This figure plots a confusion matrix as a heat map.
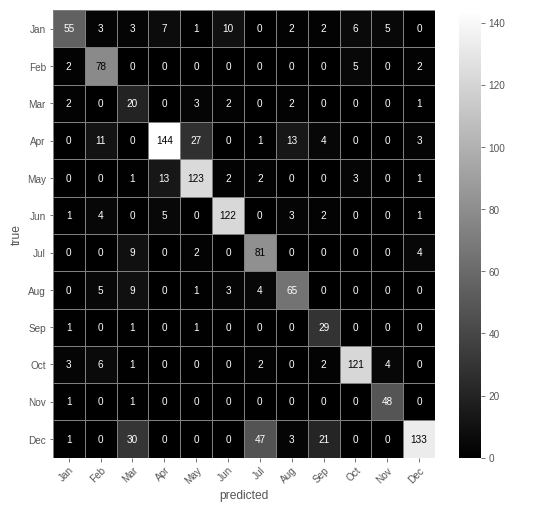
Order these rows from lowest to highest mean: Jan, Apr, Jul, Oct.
Jan, Jul, Oct, Apr
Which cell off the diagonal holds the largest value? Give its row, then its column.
Dec, Jul
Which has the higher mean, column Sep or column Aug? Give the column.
Aug
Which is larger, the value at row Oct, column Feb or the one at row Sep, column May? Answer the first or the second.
the first
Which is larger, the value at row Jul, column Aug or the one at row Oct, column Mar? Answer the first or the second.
the second
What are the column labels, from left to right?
Jan, Feb, Mar, Apr, May, Jun, Jul, Aug, Sep, Oct, Nov, Dec
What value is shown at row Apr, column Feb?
11
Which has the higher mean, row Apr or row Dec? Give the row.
Dec
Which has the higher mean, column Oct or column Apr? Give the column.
Apr
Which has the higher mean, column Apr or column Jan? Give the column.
Apr
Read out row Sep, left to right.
1 0 1 0 1 0 0 0 29 0 0 0
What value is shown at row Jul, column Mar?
9
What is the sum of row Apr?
203
